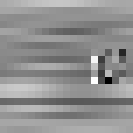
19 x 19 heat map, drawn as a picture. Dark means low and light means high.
Roughest part: middle right. Histogram: heavy tails on both sides. Odd patch: rougher, in the middle right. Grain: streaks across.
